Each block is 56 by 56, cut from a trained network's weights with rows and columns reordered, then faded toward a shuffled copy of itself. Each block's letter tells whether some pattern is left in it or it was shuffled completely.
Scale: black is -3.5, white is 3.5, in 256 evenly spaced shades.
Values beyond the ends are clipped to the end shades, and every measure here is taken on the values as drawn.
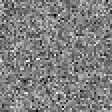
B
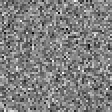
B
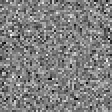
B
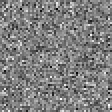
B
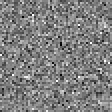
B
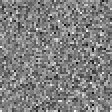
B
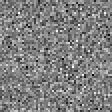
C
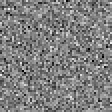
C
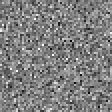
C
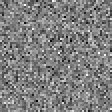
C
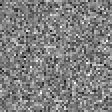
C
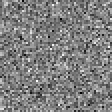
C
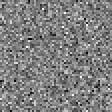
B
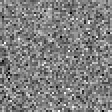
C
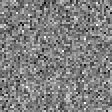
B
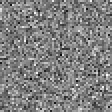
C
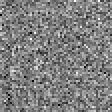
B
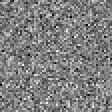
B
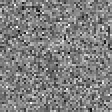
C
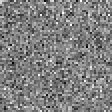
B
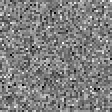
C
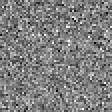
C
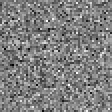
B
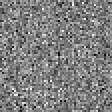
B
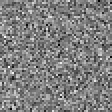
C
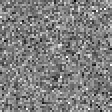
C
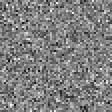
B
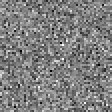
C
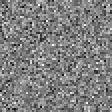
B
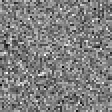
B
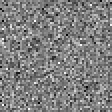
B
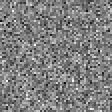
C
